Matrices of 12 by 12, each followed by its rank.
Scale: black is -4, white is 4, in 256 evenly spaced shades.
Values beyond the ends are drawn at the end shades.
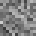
full rank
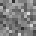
full rank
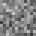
full rank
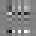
one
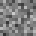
full rank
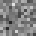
full rank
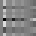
one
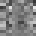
two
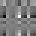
one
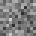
full rank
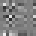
two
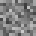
full rank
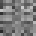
two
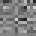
two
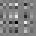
one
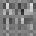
two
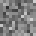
full rank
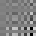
one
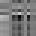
one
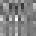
two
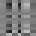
one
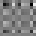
one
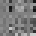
two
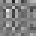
two
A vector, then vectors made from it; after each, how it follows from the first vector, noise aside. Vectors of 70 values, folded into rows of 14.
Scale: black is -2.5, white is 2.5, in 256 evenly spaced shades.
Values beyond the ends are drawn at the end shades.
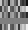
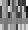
sign-scrambled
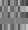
shrunk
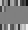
partly zeroed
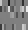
partly zeroed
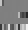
partly zeroed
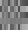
shrunk
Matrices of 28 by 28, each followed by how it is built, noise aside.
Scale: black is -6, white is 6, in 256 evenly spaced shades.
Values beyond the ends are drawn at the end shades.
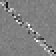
banded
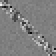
banded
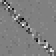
banded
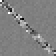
banded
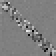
banded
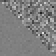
upper triangular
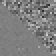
upper triangular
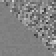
upper triangular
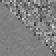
upper triangular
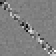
banded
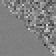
upper triangular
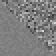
upper triangular
